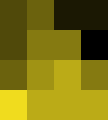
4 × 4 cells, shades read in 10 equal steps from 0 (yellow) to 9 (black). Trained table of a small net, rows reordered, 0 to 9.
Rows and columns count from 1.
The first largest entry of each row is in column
3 4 1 2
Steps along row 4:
up same same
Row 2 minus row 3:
1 1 2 5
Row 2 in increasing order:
4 4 6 9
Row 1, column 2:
5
